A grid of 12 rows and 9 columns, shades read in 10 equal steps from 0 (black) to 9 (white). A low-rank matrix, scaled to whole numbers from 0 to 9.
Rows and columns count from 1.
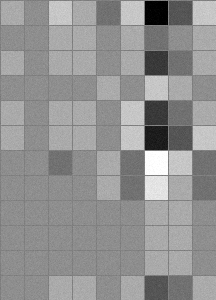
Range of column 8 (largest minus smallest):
4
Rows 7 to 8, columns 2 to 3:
5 4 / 5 5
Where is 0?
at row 1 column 7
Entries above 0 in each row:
8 9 9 9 9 9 9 9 9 9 9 9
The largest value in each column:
6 5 7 6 6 7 9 7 7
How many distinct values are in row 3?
4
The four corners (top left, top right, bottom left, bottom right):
6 7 5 6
